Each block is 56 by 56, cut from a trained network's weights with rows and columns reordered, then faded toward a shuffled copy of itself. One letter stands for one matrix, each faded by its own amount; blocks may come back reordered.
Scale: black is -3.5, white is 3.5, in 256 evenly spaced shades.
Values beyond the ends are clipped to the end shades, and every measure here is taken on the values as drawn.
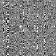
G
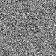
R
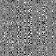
G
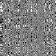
G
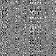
G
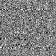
R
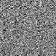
R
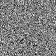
R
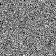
R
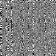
G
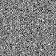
R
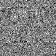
R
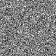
R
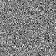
R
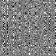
G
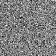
R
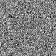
R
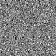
R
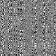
G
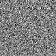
R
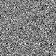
R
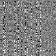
G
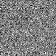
R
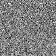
R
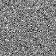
R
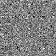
R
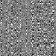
G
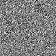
R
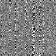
G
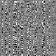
G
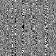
G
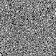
R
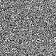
R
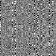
G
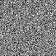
R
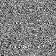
R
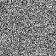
R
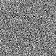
R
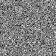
R
